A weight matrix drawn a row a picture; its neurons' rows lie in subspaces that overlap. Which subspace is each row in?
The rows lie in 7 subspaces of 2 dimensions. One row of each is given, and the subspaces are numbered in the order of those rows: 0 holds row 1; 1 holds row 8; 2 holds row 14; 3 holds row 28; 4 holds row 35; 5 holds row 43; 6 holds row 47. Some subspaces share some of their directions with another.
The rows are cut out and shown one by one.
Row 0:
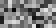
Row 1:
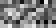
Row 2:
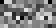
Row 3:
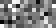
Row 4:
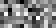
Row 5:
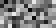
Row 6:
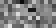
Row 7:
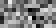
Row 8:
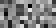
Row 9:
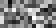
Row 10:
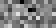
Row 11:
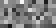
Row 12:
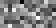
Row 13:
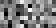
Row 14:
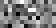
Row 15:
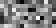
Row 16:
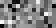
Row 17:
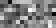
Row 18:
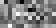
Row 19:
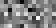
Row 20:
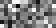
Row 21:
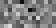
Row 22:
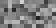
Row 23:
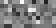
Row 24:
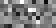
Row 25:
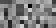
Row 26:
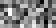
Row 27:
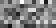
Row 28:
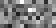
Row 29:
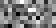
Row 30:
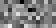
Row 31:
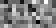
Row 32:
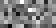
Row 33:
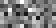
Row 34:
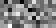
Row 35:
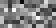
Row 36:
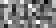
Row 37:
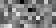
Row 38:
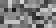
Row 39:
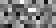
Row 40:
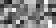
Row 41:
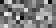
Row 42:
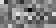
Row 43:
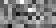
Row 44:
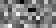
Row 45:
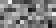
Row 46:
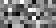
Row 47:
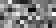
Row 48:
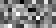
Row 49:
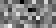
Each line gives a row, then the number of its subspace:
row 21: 5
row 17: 6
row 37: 3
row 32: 6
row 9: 4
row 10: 6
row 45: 6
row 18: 5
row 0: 4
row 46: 3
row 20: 2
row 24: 1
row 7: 4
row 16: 2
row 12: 4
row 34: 3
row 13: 1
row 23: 1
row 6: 2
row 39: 5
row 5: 3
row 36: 1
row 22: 4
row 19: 0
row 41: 5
